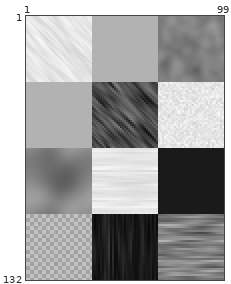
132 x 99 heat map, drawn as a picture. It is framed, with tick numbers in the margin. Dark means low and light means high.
The table splits into 4 rows of 3 panels. Panel 1,1: very high, slanting down to the right, faint in contrast. Panel 1,2: high, flat. Panel 1,3: middling, blotchy, faint in contrast. Panel 2,1: high, flat. Panel 2,2: low, slanting down to the right. Panel 2,3: very high, fine-grained, faint in contrast. Panel 3,1: middling, smooth. Panel 3,2: very high, streaked across, faint in contrast. Panel 3,3: very low, flat. Panel 4,1: high, checkered. Panel 4,2: very low, streaked downward, faint in contrast. Panel 4,3: middling, streaked across.
